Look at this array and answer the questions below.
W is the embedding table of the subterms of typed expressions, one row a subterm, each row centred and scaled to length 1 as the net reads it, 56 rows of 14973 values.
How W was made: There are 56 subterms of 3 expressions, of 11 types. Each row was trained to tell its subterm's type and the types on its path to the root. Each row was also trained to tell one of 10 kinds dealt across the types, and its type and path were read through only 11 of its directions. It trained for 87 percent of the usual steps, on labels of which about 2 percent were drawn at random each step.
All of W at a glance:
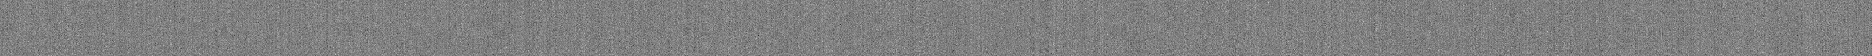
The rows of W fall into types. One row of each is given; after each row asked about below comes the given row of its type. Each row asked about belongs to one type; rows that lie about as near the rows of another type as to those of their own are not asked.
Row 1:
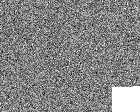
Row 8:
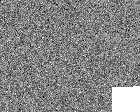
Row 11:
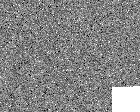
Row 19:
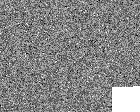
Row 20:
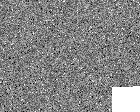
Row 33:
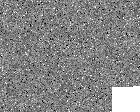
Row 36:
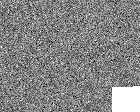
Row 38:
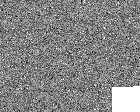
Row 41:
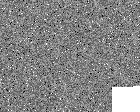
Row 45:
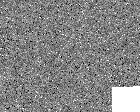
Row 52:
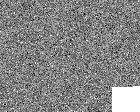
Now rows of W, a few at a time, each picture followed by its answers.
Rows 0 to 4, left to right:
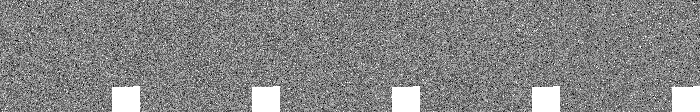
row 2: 1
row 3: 19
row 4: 33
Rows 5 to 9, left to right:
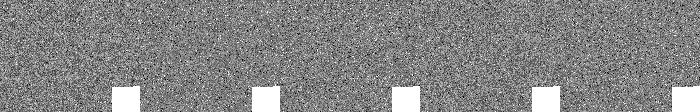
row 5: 8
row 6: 52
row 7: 1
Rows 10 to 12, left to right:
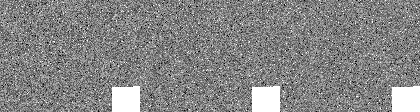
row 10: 33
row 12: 45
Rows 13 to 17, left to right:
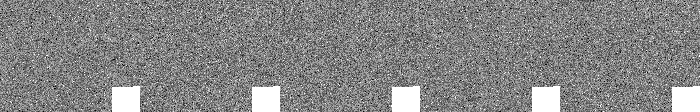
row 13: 8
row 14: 1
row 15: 20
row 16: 19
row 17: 38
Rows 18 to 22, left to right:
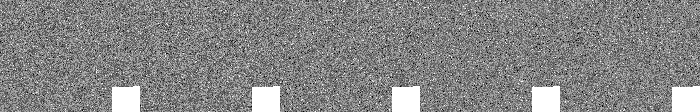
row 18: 20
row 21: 38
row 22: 52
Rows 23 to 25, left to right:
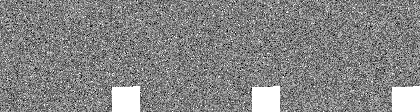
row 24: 45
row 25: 1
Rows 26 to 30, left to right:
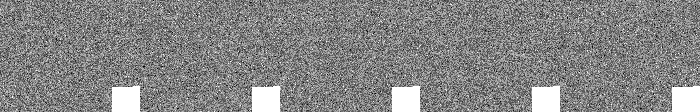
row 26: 8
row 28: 45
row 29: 45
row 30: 38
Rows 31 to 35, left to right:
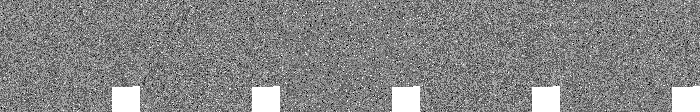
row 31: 20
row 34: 33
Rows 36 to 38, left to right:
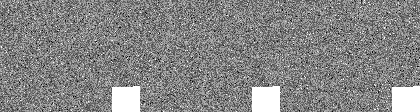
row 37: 20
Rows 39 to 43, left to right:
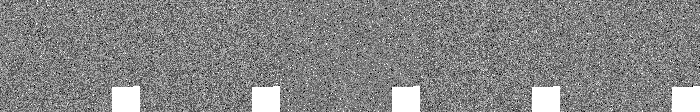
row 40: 19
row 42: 19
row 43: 20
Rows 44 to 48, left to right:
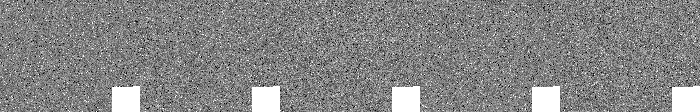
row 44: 52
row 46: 36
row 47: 36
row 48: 19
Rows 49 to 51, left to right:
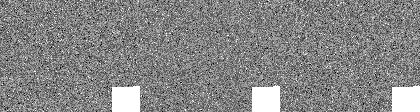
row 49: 1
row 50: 8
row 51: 8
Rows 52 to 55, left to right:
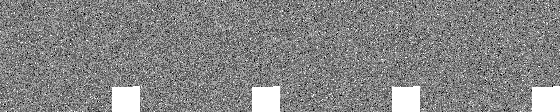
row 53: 33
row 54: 20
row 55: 1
